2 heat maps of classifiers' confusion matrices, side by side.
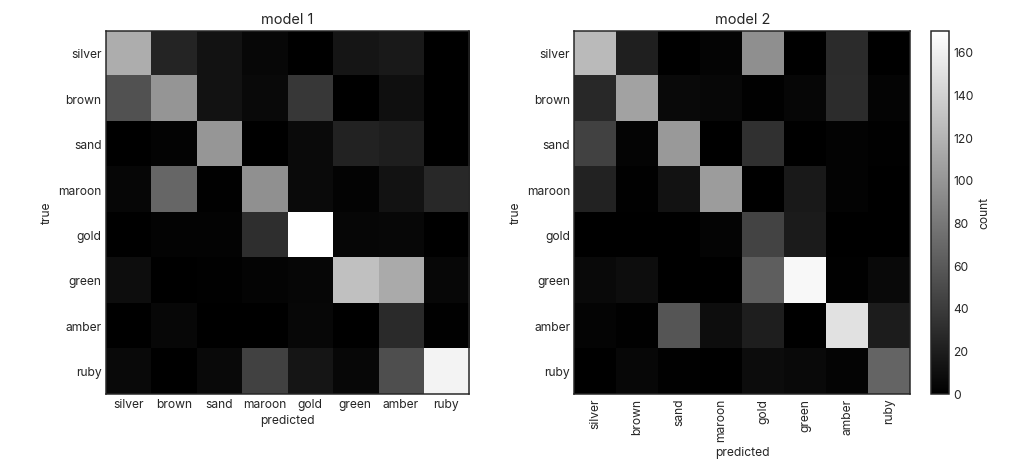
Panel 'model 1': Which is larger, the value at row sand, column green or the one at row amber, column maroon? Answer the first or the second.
the first
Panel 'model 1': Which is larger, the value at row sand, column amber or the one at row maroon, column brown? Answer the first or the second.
the second
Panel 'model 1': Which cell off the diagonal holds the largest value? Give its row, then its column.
green, amber
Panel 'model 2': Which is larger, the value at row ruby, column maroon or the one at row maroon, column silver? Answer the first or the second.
the second
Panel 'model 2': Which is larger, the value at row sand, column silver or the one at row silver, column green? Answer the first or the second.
the first
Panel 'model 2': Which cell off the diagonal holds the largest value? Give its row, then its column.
silver, gold
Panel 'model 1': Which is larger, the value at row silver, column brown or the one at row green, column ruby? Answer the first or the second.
the first
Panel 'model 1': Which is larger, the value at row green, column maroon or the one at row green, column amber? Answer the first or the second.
the second
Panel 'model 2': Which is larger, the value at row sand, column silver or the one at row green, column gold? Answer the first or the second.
the second
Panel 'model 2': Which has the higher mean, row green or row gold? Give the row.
green
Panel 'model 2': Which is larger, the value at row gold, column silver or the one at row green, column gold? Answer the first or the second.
the second
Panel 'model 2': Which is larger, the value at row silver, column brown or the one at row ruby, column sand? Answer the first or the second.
the first
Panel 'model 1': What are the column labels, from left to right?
silver, brown, sand, maroon, gold, green, amber, ruby
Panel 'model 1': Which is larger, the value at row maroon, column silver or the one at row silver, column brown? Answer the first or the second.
the second
